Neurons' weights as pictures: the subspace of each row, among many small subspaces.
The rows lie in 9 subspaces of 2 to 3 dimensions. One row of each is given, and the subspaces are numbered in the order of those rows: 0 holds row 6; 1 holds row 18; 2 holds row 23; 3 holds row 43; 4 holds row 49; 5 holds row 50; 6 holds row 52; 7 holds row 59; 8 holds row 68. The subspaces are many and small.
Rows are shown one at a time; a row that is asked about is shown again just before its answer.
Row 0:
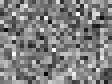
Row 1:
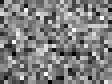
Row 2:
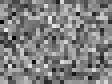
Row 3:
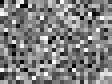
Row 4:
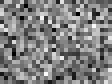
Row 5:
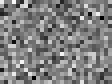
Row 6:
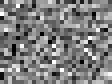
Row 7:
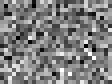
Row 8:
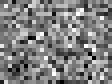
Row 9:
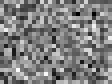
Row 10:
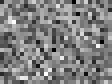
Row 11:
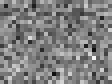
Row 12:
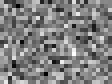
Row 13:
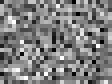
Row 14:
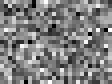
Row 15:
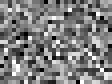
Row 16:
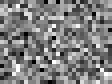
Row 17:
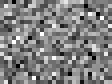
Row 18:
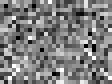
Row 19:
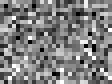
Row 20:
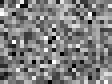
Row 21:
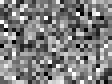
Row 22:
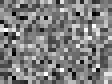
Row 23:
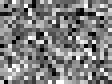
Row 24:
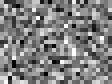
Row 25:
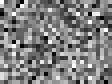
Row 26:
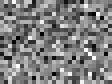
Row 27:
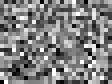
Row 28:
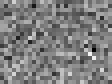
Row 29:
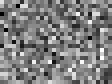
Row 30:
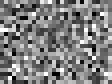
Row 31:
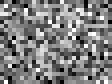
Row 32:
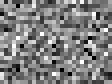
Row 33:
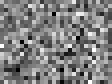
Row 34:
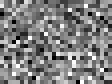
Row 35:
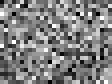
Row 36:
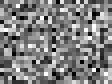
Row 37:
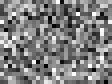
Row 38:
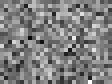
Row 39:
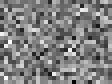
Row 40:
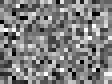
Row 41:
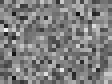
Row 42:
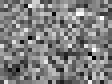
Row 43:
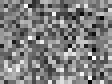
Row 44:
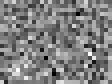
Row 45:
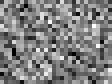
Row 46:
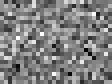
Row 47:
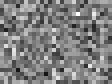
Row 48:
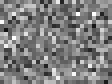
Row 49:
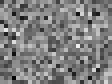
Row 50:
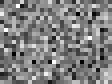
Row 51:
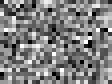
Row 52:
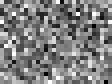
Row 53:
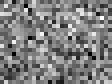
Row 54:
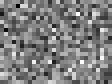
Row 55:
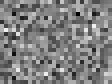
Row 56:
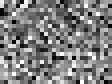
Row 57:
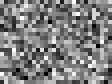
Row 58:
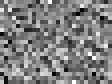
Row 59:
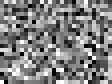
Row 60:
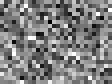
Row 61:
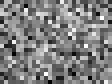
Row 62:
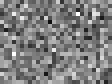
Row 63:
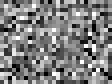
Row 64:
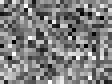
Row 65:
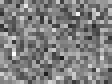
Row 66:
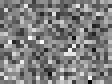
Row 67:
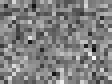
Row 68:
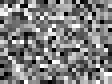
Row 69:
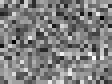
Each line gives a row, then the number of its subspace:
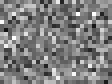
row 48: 6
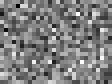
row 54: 5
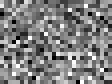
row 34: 8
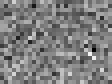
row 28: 5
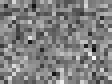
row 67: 1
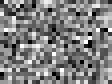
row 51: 8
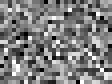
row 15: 8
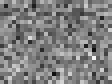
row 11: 1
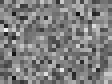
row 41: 4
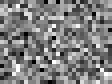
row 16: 8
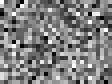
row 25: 8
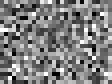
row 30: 4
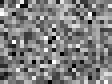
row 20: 8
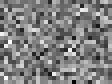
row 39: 3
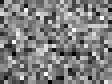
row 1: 6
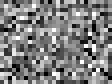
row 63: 1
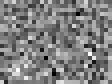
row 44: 7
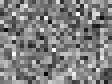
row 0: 1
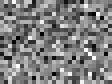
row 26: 0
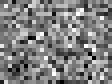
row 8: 7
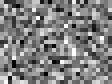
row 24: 6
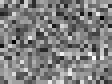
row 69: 5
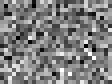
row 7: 5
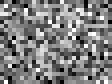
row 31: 6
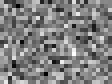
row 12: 6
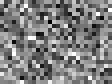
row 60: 7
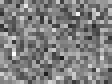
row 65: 2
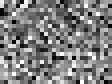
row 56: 8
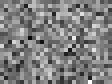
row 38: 3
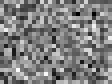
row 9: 2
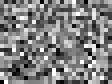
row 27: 7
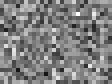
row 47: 2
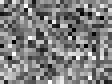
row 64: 2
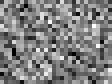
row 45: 7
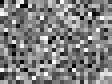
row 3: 0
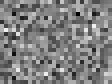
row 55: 4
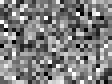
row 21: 4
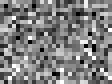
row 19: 1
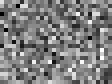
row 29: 5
